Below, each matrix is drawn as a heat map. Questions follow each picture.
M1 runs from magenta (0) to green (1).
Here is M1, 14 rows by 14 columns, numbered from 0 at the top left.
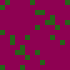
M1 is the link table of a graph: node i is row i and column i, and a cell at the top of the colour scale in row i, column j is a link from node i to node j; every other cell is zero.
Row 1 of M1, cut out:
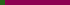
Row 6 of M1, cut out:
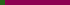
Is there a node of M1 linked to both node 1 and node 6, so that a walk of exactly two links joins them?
yes
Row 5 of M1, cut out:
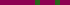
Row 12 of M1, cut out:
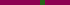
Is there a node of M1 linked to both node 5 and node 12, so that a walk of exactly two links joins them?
no
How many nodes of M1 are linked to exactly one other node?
6
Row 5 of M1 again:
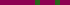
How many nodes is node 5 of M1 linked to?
2
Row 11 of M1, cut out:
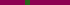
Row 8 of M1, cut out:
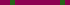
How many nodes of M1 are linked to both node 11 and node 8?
0
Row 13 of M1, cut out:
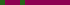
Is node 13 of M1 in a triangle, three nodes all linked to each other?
no
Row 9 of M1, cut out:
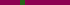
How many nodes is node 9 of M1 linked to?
1
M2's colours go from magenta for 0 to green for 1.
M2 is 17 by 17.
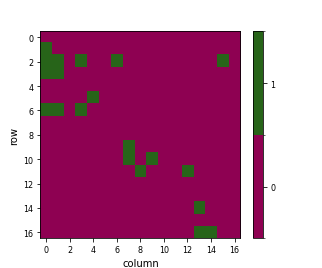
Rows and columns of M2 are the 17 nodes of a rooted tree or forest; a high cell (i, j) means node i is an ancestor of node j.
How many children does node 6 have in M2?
1
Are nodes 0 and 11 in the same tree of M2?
no
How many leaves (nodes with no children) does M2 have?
7
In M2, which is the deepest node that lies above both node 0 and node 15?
2
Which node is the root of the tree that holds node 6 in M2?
2
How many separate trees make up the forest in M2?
5
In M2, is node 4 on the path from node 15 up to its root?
no
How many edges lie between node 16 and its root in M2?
0
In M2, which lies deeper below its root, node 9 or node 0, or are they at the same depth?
node 0
